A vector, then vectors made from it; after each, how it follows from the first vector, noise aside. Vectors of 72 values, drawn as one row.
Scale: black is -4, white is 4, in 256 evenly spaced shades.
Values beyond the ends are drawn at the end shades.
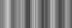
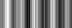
scaled up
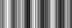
scaled up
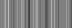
partly zeroed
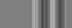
partly zeroed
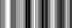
scaled up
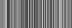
sign-scrambled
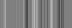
partly zeroed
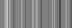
partly zeroed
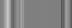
partly zeroed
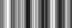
scaled up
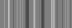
partly zeroed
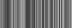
sign-scrambled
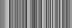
sign-scrambled
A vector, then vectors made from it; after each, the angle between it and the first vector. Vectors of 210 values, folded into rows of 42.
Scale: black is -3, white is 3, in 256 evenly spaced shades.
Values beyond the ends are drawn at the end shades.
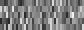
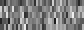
nearly parallel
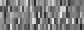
orthogonal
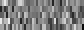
nearly opposite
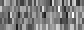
partly aligned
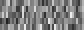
partly aligned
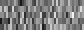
nearly parallel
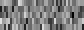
nearly opposite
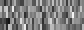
nearly parallel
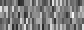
nearly parallel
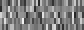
orthogonal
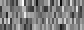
partly opposed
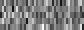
partly opposed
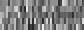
orthogonal
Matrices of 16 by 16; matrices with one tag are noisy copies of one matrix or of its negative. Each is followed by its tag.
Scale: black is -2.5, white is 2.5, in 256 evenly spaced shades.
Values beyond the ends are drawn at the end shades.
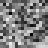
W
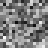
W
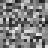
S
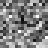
W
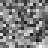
W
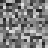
S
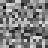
S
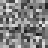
S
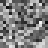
W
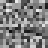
S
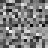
S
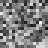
W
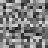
S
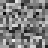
S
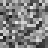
W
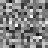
S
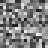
S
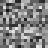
S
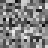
S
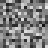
S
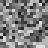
W
